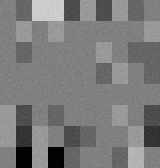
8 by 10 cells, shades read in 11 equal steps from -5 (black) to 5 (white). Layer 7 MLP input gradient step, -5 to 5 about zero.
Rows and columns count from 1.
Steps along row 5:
same same same same same same same same same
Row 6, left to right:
1 -2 0 -1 0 0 0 1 0 -2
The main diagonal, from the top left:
0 1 0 0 0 0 0 -1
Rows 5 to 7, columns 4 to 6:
0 0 0 | -1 0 0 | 0 -2 -1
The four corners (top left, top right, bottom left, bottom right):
0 0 0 0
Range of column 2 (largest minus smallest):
6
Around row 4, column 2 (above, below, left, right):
-1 0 0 0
